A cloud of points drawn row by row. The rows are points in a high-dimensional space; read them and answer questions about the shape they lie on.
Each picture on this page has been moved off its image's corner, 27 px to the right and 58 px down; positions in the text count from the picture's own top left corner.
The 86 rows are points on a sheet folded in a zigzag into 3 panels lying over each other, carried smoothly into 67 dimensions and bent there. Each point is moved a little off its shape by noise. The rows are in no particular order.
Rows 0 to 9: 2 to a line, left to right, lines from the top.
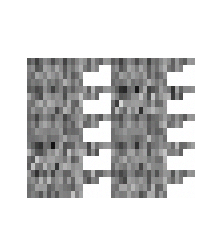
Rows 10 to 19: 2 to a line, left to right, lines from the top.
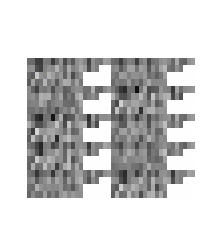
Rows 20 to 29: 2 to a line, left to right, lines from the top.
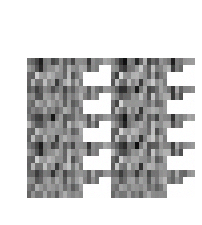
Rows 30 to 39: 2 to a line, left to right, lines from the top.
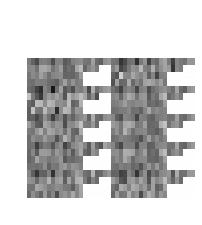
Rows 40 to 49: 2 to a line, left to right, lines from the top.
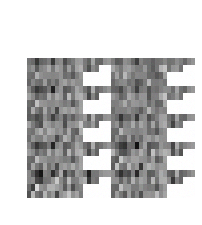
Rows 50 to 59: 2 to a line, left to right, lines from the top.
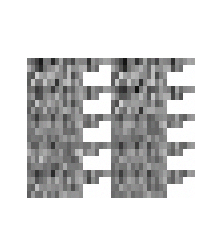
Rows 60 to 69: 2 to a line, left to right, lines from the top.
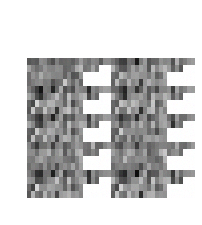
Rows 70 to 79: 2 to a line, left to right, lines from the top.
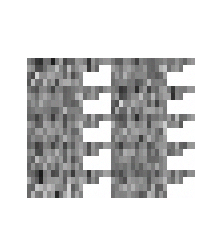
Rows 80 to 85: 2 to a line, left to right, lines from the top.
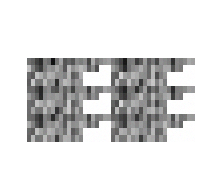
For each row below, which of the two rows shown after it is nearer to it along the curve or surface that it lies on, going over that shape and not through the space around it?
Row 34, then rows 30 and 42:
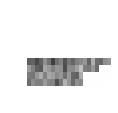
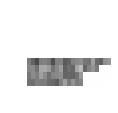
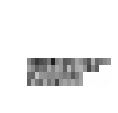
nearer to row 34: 30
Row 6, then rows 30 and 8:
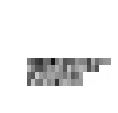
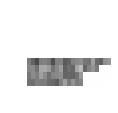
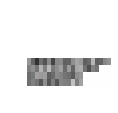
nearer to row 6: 8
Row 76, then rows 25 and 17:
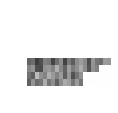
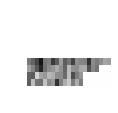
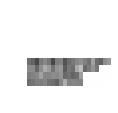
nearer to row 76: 25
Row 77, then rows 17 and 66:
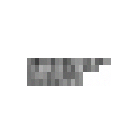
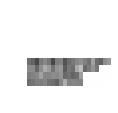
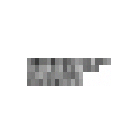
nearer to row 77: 17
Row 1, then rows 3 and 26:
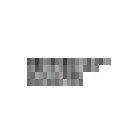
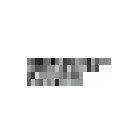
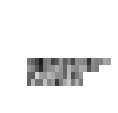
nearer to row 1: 26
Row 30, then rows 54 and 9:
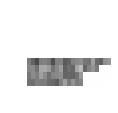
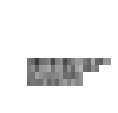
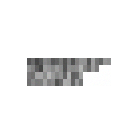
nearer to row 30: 54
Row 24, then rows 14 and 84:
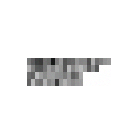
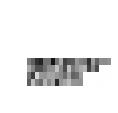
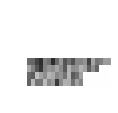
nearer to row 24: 14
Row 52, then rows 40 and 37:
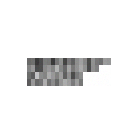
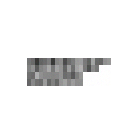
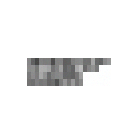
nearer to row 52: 40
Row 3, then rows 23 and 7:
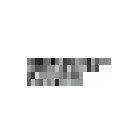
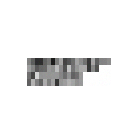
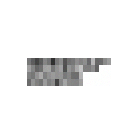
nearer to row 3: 23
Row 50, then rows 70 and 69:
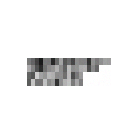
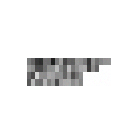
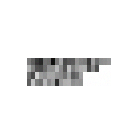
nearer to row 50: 70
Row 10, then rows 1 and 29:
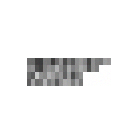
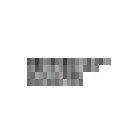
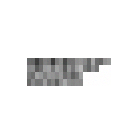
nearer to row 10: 1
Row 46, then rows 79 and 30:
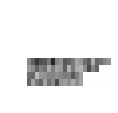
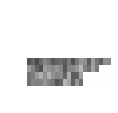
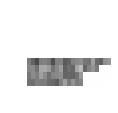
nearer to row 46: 30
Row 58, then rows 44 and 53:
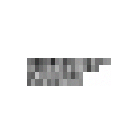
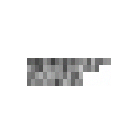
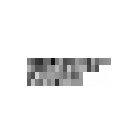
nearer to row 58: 44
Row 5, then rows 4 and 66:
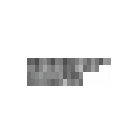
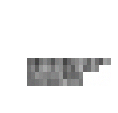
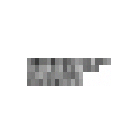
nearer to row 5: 4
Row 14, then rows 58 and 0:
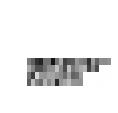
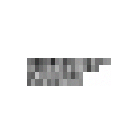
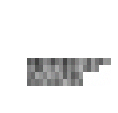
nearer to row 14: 58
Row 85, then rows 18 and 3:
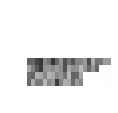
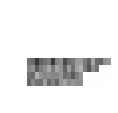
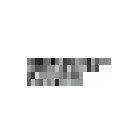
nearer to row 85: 18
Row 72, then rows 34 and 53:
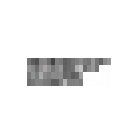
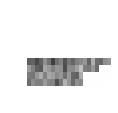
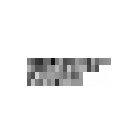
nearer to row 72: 34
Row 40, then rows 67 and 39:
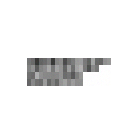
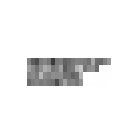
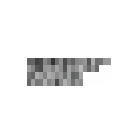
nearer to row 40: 39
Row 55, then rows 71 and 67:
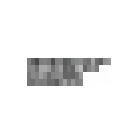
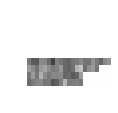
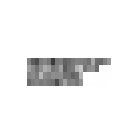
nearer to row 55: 71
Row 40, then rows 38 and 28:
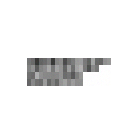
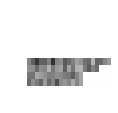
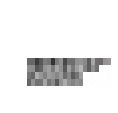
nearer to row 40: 28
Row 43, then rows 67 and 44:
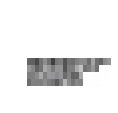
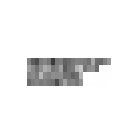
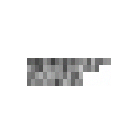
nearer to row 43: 44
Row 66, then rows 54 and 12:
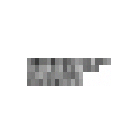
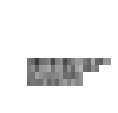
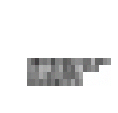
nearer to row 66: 12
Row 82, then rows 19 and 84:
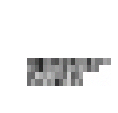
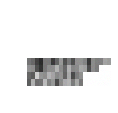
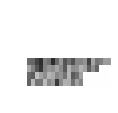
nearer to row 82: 19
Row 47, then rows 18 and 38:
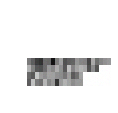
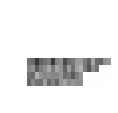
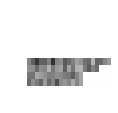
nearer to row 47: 38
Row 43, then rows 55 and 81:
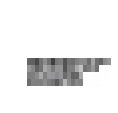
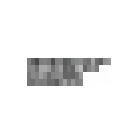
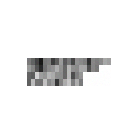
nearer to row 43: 55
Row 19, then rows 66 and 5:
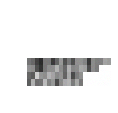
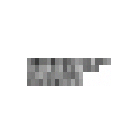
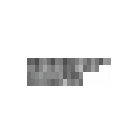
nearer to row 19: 5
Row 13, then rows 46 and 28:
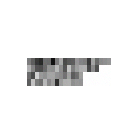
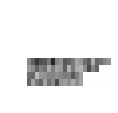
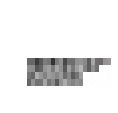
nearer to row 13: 46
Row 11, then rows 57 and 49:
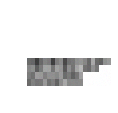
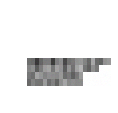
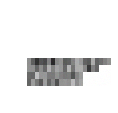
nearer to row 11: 57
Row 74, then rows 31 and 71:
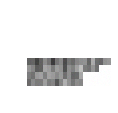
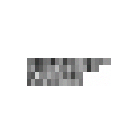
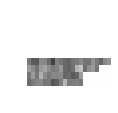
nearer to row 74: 71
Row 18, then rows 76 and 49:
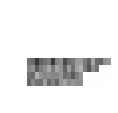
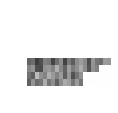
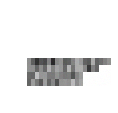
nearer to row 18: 49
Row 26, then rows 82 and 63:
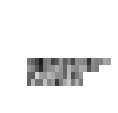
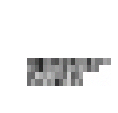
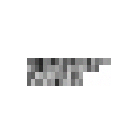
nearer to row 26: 82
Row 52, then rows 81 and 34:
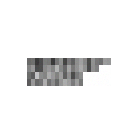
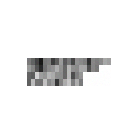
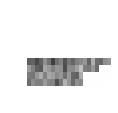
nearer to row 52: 81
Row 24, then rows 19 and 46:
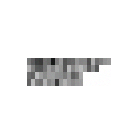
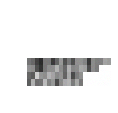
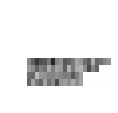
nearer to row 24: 46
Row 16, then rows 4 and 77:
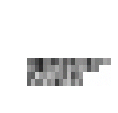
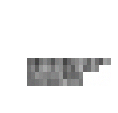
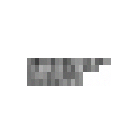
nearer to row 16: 4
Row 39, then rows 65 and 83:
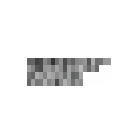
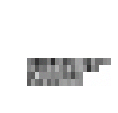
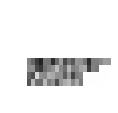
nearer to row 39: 65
